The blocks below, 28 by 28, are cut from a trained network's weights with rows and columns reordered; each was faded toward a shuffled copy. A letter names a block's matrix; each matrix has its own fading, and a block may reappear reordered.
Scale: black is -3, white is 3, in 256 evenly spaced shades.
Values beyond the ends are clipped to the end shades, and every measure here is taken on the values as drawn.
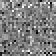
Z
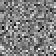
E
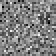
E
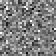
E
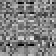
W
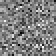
E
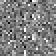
Z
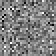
Z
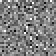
Z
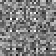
W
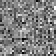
E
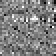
Z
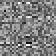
W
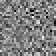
E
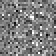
Z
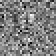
E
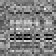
W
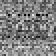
W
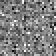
Z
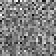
E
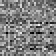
W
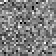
Z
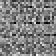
W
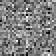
E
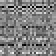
W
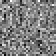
E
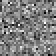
Z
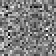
E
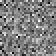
Z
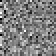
E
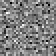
E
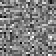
E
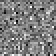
Z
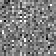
Z
